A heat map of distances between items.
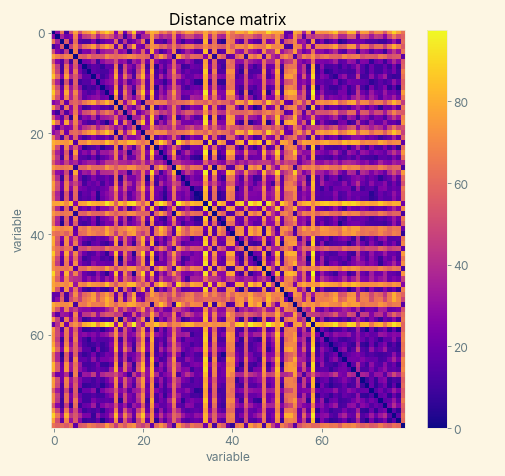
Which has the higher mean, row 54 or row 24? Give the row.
54
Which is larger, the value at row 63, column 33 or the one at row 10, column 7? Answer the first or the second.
the first
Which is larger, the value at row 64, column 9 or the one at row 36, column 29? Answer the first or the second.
the second
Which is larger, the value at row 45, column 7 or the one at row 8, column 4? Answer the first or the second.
the second
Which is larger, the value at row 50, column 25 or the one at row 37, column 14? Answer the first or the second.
the first
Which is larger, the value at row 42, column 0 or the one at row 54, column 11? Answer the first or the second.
the first
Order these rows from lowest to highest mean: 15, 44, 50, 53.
15, 44, 53, 50
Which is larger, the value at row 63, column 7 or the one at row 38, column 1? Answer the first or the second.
the second
